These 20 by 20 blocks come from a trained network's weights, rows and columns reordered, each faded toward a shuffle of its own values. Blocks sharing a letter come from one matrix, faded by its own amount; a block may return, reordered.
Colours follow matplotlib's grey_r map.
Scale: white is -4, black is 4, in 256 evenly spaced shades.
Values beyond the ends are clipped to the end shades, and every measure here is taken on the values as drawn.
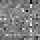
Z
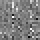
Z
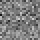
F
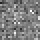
Z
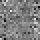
Z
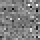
Z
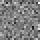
F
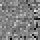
Z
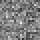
F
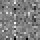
Z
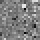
Z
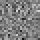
F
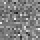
Z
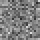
F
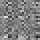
F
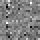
Z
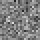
F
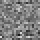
F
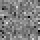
Z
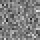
F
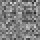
F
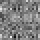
F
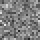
F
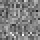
F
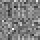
F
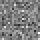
Z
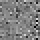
Z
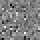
Z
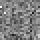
F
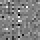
Z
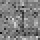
Z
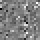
Z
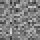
F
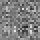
F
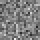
F
